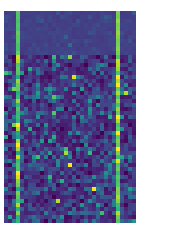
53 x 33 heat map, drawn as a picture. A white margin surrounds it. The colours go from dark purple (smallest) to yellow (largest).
Columns 4 and 29 differ from the columns beside them. No overall slope runs across the table. The top part is calmer, up to a seam about 20% of the way down. The top middle is the smoothest part. The values are skewed, with a long tail toward high values.
